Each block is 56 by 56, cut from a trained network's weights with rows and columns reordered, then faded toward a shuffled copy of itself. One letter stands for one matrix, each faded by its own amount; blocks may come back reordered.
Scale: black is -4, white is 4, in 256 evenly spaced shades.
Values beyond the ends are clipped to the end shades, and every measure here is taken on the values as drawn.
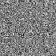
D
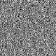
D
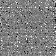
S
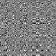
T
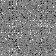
S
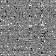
S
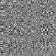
T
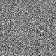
D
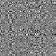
T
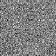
D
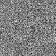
D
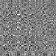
T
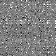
S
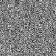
D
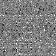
S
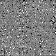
S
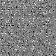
S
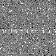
S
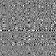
T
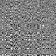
T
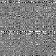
T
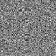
D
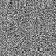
D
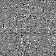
S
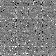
S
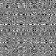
T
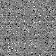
S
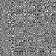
T
